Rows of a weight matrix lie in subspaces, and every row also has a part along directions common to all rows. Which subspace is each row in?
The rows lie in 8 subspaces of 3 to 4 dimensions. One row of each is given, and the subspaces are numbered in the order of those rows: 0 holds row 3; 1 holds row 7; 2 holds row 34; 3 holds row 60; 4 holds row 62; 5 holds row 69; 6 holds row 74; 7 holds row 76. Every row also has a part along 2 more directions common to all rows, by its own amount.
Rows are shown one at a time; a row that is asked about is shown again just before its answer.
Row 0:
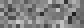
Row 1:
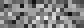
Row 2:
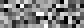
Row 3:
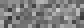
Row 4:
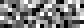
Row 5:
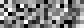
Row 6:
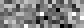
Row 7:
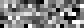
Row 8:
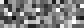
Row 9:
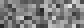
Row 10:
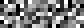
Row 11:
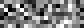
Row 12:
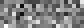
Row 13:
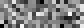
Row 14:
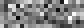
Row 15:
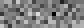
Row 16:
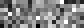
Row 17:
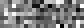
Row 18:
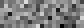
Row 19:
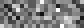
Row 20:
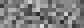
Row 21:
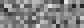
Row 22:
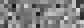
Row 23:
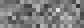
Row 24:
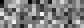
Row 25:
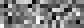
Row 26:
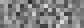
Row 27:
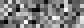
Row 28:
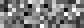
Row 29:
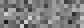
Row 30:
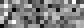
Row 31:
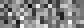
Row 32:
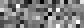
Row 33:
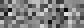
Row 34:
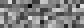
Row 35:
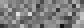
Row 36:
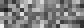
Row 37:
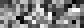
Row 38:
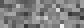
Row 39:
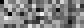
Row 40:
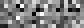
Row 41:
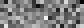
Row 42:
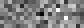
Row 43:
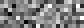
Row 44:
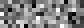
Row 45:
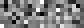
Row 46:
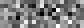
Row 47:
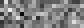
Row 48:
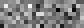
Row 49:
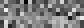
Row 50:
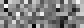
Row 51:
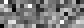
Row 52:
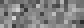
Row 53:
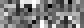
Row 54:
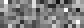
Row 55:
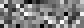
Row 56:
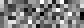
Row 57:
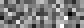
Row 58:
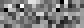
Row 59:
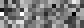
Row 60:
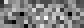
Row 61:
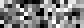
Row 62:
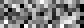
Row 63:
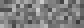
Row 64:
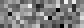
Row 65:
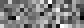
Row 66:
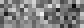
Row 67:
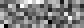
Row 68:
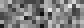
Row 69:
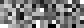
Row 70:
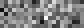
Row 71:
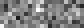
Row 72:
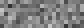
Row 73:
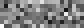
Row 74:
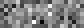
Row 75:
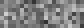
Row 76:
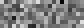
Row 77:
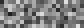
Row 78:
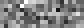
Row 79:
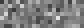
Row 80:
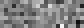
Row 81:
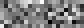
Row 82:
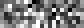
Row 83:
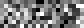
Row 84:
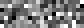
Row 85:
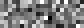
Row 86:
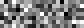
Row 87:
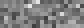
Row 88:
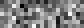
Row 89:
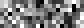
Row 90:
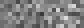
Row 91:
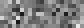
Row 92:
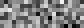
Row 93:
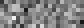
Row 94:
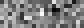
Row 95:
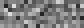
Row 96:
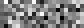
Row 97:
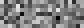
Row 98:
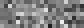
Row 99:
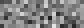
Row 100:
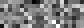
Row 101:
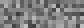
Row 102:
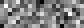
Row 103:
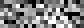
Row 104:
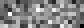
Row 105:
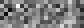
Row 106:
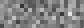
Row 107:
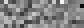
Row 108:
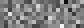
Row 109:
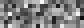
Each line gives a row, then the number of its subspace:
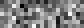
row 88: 7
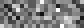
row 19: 4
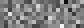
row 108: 6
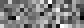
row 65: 3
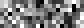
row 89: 5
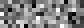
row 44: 3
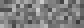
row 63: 6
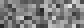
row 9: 5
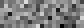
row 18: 2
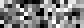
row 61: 5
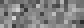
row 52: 7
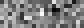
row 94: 5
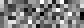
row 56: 3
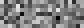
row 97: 0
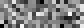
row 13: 4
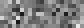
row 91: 2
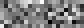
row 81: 1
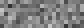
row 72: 2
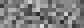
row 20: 2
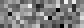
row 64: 6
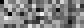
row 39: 7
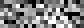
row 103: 3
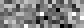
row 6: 3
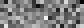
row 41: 6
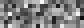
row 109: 0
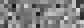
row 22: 0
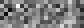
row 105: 4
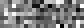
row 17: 1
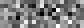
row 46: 1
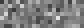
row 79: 0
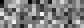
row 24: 7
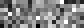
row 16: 5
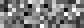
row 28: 4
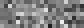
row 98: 2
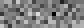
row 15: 2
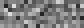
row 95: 1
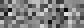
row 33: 4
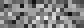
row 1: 3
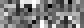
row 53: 6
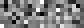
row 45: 4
